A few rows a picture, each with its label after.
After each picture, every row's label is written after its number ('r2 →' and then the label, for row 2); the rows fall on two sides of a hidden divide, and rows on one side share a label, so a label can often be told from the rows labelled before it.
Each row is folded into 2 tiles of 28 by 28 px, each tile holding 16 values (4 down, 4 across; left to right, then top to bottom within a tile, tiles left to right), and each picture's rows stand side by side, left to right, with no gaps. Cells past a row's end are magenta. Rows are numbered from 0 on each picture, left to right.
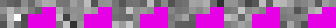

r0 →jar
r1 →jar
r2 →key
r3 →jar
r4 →key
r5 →jar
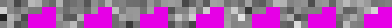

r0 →jar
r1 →key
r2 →jar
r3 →jar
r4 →jar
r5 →key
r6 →jar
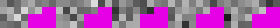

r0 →jar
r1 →key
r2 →key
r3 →jar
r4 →jar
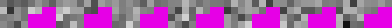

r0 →jar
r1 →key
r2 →key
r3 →jar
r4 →key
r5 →key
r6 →key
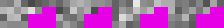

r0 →jar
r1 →key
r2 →jar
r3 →jar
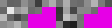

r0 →key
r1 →jar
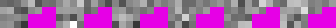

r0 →jar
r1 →key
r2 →jar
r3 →jar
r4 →key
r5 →key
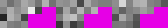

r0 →jar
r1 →jar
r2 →jar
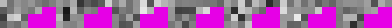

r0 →jar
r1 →key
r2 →jar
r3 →jar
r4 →key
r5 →jar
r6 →jar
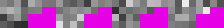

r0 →jar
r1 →key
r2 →key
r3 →jar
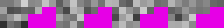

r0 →jar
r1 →key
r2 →jar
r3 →key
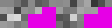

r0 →jar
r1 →jar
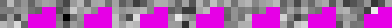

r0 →key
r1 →key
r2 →key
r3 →jar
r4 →key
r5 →key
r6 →jar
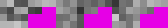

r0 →key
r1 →jar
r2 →key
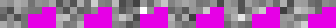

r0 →key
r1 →key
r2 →jar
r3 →jar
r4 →jar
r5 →key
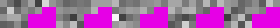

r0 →jar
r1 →key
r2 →key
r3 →key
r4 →jar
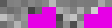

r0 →key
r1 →jar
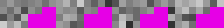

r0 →key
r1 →jar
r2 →jar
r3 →key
